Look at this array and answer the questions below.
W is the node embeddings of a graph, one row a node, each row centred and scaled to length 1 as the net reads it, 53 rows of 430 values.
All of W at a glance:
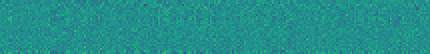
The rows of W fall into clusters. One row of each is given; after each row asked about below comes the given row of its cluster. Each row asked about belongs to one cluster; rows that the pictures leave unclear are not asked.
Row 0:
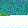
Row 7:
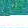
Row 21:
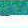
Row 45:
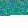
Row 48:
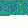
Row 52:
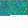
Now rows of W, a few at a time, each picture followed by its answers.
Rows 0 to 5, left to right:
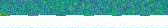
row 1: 0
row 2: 21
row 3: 0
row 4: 48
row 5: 48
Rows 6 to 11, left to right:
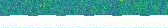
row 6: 45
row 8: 45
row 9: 52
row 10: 52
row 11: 21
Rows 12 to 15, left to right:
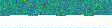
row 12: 21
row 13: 52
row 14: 21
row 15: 7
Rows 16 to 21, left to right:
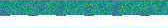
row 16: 52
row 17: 48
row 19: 52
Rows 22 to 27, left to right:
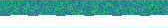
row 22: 21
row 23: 45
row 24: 21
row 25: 52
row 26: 45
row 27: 7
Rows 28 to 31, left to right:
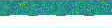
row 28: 48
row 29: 0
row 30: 48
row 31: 45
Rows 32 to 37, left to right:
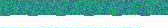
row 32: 21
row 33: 45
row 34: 48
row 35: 21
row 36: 48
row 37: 52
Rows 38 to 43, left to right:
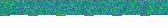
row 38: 7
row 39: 45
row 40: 0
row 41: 45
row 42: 48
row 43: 52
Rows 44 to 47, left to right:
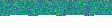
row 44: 0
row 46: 48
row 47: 52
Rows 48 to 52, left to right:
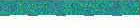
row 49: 45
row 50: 52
